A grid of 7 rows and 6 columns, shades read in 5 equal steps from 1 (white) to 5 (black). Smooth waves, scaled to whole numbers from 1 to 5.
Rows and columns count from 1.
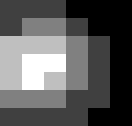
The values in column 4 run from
3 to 5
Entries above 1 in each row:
6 6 6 4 5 6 6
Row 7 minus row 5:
2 3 2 1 1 0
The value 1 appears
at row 4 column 2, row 4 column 3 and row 5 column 2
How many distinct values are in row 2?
3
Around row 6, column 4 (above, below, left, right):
3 4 3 4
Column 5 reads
5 5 4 4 4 4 5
